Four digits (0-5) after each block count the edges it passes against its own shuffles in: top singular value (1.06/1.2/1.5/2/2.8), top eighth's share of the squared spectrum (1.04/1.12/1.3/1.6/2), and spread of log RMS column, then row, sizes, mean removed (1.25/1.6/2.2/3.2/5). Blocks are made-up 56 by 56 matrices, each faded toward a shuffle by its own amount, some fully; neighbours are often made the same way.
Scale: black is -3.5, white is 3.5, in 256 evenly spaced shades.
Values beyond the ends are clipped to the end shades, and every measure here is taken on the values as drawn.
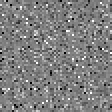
3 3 1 1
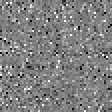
3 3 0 1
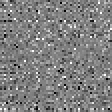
4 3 2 2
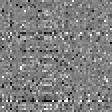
4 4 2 2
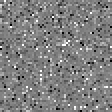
2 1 0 0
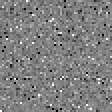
2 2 0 0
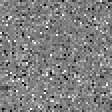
2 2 0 0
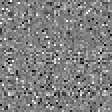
3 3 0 1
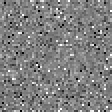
3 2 0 1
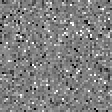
2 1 0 0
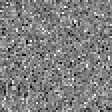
2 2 0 0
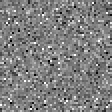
0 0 0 0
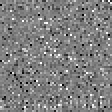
2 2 0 1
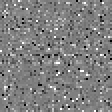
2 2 0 1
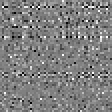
4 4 2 3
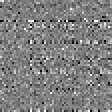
4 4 2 3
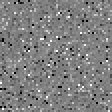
0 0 0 0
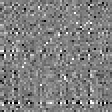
4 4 2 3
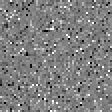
0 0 0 0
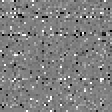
2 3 1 2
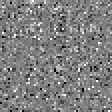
3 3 1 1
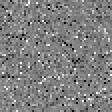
2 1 0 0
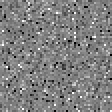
1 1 0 0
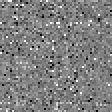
3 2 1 0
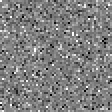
0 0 0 0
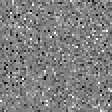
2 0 0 0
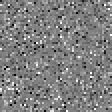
0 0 0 0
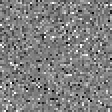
2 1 0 0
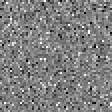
3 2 0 0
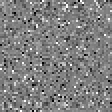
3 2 1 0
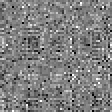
4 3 2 1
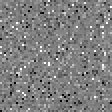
1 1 0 0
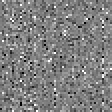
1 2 2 0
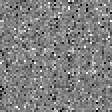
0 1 1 0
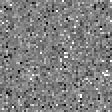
0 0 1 0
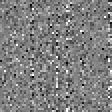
1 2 3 0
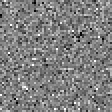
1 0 0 0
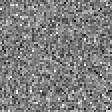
0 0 0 0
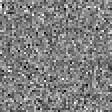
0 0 0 1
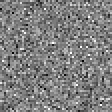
0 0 0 0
